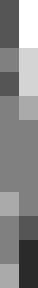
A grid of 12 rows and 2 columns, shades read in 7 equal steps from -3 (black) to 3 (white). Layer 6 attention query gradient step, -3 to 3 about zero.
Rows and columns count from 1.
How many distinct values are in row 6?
1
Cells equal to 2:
2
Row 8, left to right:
0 0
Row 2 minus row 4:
0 1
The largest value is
3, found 2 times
